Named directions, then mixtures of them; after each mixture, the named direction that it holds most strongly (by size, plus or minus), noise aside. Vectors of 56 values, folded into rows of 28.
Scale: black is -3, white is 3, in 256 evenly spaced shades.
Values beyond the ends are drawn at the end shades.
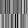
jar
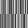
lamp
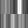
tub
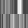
tub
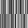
lamp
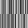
lamp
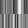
tub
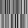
jar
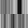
tub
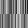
lamp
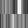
tub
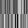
jar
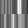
tub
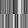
tub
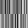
jar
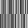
lamp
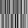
jar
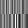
jar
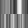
tub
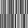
lamp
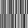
lamp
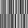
lamp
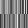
jar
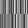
lamp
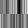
tub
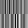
jar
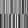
jar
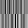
jar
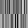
jar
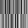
jar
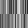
lamp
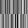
jar
